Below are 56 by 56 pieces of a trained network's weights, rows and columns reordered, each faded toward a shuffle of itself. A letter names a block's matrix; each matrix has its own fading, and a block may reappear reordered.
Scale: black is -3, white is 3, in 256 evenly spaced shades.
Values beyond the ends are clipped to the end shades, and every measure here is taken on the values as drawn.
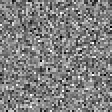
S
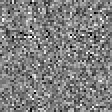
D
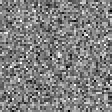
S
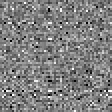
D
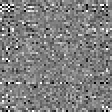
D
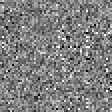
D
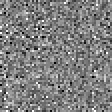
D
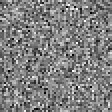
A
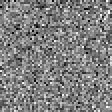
A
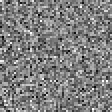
S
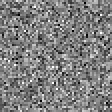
S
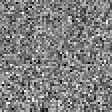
S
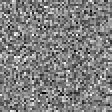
S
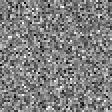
A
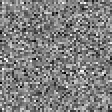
S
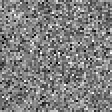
A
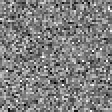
A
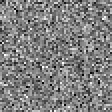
A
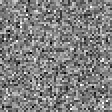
S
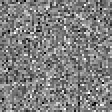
A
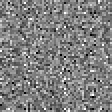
D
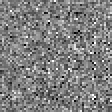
D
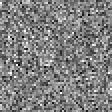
S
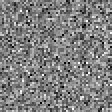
A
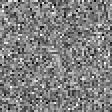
S
